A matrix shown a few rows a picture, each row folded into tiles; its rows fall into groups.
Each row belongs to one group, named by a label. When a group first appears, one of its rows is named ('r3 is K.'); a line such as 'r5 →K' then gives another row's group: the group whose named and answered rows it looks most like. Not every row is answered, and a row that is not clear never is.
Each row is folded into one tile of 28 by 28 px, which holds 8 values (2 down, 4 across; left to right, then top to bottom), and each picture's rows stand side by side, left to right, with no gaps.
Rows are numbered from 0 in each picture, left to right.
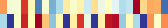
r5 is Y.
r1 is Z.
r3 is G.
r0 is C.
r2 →G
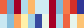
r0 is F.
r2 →Y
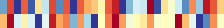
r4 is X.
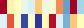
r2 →F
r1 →G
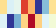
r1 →X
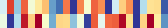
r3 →Y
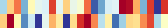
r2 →G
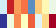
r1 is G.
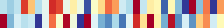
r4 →C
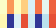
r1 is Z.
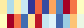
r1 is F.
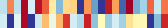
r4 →F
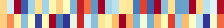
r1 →G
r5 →F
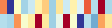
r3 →F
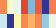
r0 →C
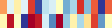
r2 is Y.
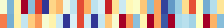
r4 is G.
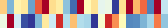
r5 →F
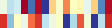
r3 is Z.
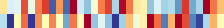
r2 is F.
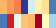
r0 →Y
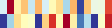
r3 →C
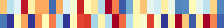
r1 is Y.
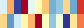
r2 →Z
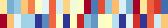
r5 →Y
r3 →F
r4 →C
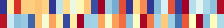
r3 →F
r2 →G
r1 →Y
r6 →F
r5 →X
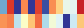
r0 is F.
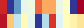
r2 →Z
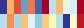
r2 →C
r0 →Y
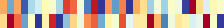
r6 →Z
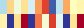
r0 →G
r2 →G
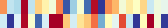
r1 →G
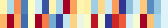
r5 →X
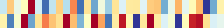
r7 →X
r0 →G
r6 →G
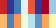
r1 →F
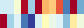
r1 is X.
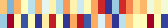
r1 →G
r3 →Y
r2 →G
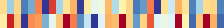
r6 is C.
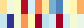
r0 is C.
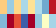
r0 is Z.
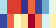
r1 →X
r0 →Y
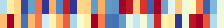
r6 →G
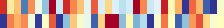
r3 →G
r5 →C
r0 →Y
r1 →C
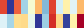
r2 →G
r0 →F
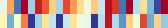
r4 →F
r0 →Z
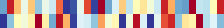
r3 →F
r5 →C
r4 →G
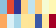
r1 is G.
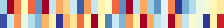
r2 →Y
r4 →F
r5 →X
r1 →F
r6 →X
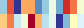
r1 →X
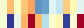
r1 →X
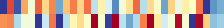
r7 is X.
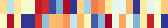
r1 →Y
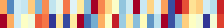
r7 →C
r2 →G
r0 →X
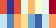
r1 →C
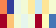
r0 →X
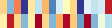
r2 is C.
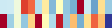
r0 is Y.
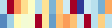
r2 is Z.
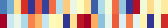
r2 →G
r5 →G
